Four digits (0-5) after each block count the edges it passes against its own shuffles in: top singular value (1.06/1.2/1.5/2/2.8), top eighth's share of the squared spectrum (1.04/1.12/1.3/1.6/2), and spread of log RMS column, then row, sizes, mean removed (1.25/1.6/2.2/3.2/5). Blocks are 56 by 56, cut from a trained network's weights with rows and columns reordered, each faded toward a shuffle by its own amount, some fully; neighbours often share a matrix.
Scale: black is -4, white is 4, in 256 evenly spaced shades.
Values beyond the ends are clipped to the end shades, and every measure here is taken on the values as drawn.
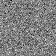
0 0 0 0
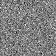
0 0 0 0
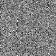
2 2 2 0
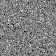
0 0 0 0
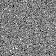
0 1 0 0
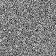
1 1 0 0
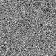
2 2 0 1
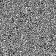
0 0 0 0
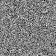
2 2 0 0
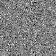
1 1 1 0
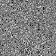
2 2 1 0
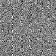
3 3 2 0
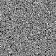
2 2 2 0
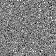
1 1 1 0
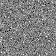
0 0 0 0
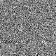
2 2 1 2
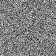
0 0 0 0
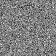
0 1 0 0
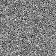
0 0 0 0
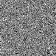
2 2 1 0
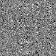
2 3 2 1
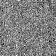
1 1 0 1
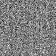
1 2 0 1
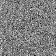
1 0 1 0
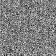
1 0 0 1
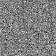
1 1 0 0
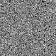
2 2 1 0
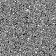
1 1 0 0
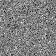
1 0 0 0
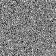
1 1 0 0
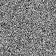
1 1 0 0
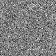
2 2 0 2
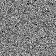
1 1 0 0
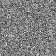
0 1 0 0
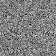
1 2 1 2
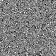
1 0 0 0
